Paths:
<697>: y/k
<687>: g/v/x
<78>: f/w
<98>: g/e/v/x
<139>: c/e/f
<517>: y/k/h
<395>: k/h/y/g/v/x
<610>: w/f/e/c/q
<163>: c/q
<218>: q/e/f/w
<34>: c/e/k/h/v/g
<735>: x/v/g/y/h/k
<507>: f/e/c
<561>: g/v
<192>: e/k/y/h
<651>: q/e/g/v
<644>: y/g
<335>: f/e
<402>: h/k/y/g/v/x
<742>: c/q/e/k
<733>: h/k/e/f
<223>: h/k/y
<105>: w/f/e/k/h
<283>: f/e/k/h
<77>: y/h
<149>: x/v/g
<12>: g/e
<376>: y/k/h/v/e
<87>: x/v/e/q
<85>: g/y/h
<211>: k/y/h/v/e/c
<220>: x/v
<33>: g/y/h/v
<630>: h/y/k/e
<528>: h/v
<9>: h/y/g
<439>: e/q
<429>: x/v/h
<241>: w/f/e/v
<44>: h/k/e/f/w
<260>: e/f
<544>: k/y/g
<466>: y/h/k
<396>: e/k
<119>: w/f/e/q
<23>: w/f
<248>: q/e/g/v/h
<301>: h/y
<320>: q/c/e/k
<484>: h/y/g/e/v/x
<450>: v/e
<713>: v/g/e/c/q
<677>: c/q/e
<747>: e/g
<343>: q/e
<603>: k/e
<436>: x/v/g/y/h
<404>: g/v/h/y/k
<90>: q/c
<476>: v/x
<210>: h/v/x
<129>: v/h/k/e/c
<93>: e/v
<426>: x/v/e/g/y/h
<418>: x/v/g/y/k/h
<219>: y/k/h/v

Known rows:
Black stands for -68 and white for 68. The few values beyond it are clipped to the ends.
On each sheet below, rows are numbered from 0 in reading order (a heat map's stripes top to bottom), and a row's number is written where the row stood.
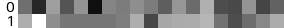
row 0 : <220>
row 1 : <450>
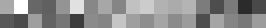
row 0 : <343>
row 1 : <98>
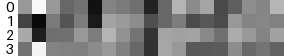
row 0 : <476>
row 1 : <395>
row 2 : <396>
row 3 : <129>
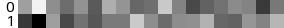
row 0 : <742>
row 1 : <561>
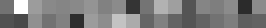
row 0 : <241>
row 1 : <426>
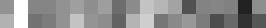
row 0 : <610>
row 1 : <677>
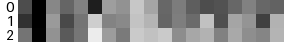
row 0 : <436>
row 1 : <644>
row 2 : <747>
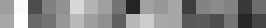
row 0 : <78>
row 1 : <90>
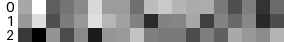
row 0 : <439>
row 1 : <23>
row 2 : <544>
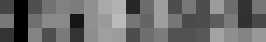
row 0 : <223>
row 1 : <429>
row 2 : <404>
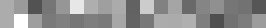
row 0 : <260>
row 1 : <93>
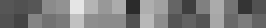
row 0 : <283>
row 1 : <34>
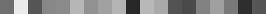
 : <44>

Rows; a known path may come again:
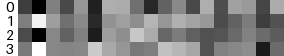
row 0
<697>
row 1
<87>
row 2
<436>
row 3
<119>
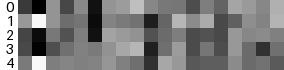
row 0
<544>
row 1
<476>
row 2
<395>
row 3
<223>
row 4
<129>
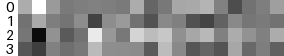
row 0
<93>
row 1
<211>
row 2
<747>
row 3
<34>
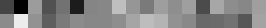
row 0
<687>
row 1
<713>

